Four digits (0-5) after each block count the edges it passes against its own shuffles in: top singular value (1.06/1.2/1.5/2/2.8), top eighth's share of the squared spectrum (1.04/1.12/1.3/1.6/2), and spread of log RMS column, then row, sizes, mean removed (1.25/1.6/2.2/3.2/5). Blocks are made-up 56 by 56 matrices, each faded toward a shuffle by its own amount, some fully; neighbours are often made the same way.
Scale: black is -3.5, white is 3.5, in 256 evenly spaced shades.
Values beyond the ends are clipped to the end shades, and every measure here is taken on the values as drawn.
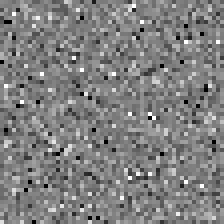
0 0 0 0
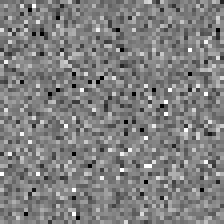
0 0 0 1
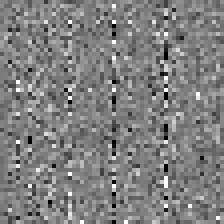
2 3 3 0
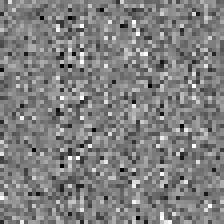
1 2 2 0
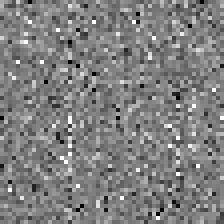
1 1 1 0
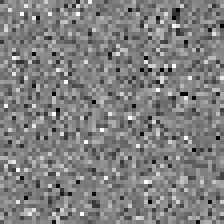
0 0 0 0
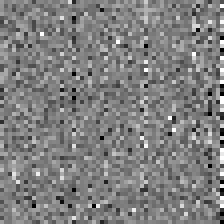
3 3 3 0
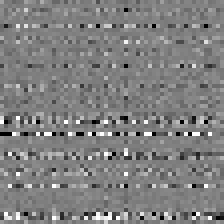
3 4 0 4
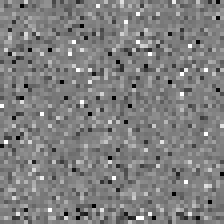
1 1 0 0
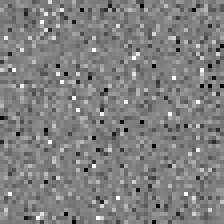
0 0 0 0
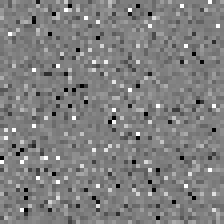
0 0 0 0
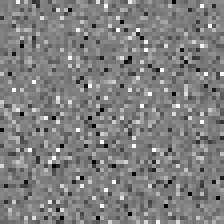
0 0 0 0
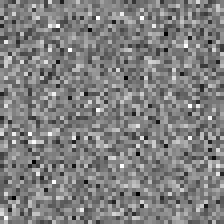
1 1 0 0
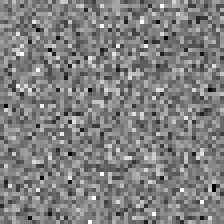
2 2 0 0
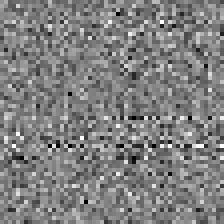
3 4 1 3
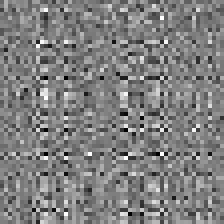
5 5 3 3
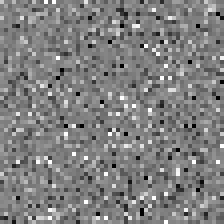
1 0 0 0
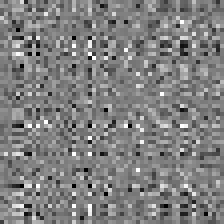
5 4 3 3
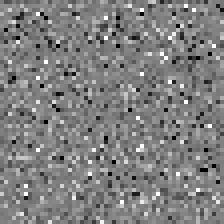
1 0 0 0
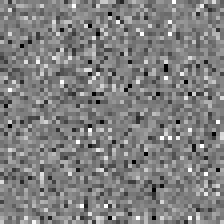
3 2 0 1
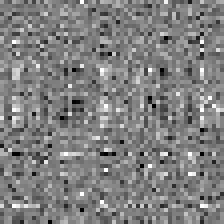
4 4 2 2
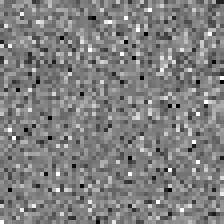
2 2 0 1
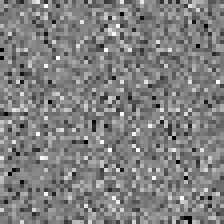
3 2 1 1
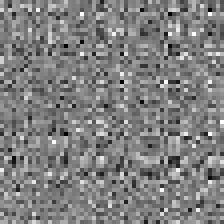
4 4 2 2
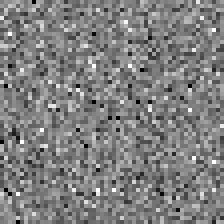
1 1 0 0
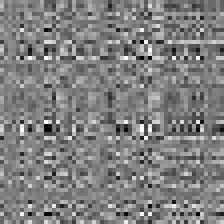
4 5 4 4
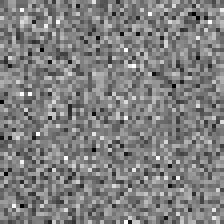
2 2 0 0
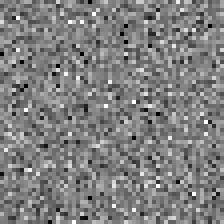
2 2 0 0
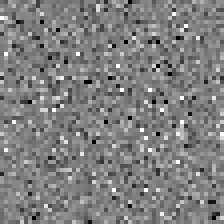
0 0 0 0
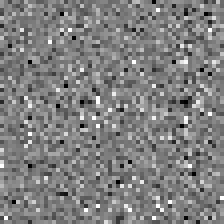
3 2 2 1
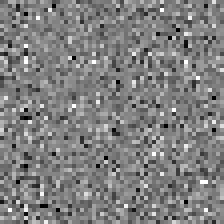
3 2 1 0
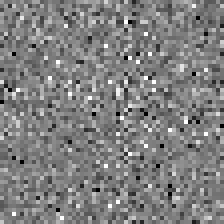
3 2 1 0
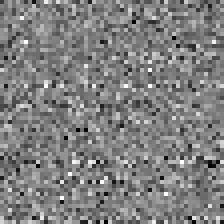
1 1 0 2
